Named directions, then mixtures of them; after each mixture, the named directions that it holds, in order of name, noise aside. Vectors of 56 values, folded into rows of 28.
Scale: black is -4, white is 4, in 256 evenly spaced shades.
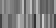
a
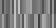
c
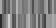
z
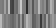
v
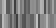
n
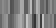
a, v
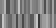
c, n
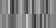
a, v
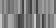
a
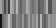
v, z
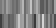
a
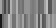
v, z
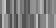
n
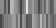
v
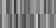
n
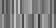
c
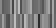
c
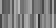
c, z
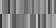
n, z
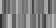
z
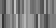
n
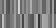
c, n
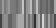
a
